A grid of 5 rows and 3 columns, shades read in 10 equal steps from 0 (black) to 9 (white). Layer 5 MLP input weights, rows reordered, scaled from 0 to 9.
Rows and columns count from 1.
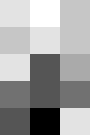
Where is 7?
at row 1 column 3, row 2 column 1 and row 2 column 3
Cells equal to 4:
2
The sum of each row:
24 22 17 11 11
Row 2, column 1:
7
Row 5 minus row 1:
-5 -9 1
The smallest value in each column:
3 0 4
